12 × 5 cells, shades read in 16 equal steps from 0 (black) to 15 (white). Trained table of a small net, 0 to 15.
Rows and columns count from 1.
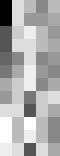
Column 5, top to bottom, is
11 10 9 10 9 8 10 13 10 8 8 10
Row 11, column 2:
11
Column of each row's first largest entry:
2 2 3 2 3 3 3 5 1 1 1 1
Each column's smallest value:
0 8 5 8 8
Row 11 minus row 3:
10 -1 0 0 -1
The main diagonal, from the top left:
0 13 14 11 9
